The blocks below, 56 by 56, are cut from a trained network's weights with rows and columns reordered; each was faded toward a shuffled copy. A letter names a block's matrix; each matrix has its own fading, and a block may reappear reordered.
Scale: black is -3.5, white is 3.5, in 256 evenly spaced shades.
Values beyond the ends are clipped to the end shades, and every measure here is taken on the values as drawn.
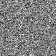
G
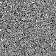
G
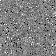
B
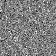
G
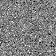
G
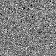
G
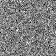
G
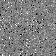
B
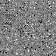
B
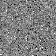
G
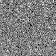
G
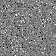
B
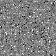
B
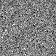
G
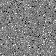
B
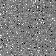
B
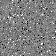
B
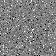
B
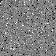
B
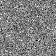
G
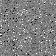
B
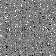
B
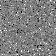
B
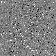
B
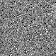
G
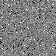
B
